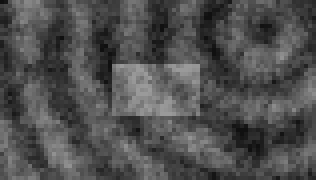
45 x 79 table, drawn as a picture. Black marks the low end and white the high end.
Rings: centred on the top right. Odd patch: higher, in the centre. Average level on the scale: 30%. Ninth with the highest average: centre.
